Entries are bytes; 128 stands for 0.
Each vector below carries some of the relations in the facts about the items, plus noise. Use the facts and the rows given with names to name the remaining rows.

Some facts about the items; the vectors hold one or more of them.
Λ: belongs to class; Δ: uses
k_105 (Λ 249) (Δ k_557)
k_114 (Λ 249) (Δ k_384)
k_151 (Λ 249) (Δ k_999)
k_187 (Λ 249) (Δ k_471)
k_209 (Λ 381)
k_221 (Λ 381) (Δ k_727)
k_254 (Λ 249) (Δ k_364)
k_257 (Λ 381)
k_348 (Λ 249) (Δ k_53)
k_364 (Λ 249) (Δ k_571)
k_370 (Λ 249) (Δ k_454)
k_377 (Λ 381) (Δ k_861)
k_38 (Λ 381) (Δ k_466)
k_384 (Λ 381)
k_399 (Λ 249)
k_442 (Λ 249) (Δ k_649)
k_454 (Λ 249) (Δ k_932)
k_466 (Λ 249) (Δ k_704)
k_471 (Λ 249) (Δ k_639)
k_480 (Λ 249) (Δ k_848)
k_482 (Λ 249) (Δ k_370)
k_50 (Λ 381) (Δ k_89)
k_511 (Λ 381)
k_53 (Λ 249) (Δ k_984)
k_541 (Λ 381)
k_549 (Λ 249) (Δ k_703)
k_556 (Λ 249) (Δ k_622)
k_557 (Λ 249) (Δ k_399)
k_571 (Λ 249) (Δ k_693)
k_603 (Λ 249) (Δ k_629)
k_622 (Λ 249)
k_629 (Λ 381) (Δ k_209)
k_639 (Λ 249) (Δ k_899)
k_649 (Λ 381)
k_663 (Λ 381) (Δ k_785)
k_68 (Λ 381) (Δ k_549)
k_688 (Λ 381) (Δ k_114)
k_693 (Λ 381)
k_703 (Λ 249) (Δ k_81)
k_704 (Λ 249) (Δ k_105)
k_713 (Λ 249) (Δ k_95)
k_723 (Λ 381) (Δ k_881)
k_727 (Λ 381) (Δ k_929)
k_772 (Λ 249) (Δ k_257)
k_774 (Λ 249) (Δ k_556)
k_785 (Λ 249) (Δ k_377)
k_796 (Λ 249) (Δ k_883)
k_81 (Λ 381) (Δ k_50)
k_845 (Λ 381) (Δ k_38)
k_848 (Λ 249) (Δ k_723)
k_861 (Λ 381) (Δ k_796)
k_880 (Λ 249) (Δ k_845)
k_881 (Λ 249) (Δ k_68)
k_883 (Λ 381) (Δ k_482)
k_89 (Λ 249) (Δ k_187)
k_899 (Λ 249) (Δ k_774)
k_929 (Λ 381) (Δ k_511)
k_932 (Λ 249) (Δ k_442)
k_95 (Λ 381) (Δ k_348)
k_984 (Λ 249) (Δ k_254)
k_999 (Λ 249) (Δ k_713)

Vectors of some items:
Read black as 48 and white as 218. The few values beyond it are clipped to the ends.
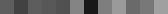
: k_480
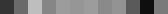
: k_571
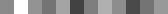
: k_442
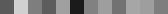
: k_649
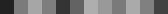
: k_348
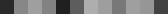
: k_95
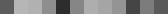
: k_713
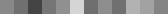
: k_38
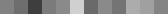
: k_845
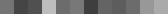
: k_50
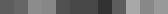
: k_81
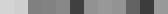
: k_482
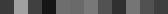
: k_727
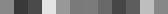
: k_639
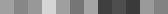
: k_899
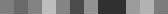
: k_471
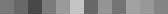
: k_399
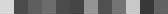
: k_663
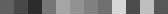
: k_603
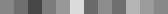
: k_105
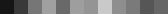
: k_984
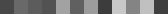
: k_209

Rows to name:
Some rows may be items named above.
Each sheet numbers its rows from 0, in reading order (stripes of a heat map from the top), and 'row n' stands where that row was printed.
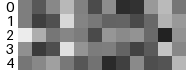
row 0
k_471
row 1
k_187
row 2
k_883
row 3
k_639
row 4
k_549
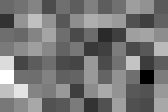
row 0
k_772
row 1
k_53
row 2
k_89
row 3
k_703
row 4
k_663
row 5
k_377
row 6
k_370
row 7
k_848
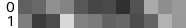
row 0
k_81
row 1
k_187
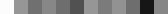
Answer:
k_796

